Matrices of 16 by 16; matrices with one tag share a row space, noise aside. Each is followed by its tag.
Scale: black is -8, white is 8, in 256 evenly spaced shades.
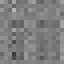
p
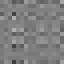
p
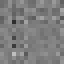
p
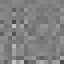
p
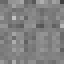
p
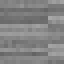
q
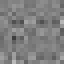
p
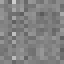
p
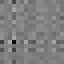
p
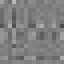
p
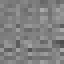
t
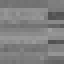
q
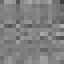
t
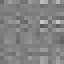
t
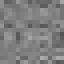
t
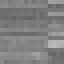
q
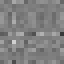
p
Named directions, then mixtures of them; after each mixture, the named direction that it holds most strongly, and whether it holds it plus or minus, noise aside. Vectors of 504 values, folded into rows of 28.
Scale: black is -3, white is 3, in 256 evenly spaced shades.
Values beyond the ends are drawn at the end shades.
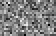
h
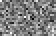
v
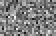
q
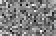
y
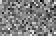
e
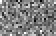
y, plus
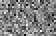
h, plus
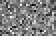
y, minus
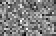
h, plus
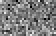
e, plus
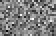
v, minus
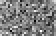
y, plus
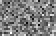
v, plus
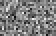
q, minus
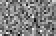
y, plus
